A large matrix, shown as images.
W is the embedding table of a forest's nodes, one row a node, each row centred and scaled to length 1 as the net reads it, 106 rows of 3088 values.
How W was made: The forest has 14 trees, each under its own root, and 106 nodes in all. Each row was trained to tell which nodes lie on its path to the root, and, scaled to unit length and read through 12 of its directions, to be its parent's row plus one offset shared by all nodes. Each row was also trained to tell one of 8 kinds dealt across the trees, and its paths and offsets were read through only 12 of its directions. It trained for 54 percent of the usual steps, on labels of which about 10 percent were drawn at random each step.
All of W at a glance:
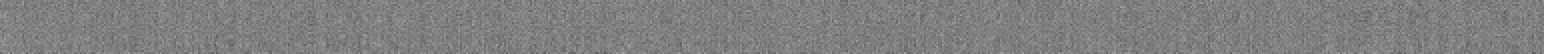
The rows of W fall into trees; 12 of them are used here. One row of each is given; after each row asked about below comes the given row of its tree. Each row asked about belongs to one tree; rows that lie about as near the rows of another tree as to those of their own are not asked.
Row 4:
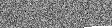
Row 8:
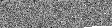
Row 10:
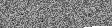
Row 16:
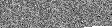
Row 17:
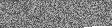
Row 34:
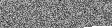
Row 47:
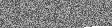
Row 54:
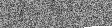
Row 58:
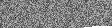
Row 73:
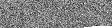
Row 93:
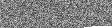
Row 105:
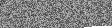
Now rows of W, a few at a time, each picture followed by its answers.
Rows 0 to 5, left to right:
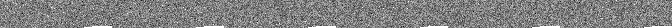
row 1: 34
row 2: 93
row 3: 93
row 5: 93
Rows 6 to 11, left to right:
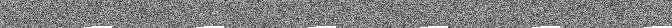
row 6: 8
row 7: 105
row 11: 93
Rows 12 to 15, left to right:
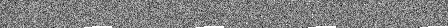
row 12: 17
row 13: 34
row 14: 8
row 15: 17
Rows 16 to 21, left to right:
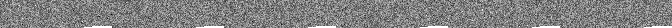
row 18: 54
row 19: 8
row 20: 34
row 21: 10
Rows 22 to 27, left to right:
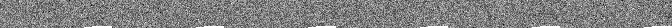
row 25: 4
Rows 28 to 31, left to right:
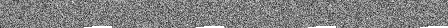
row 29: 73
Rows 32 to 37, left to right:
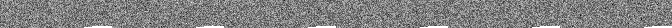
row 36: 105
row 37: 73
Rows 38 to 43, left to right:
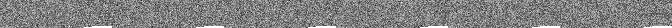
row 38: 34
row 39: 73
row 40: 47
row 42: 8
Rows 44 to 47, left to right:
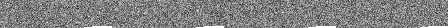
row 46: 105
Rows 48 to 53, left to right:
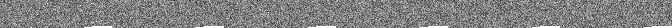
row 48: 16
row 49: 34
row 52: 105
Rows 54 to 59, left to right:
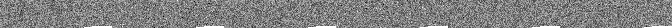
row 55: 73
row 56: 8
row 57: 34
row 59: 4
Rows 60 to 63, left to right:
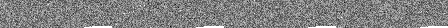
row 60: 10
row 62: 93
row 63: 47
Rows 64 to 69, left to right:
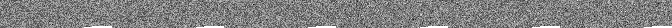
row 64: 4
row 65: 47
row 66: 73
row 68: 16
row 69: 73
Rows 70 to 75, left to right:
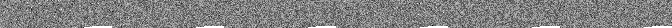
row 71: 16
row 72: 58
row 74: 10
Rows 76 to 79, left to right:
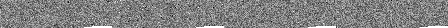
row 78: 10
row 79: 73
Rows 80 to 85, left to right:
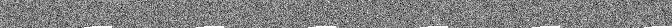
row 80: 54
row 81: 73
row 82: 73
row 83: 34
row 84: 34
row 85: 34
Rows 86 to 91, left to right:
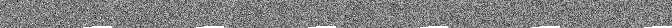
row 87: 8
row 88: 8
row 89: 8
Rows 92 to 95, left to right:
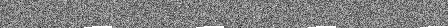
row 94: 10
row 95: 58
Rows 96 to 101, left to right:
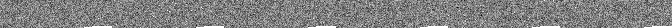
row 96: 17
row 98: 58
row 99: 54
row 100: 93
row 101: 8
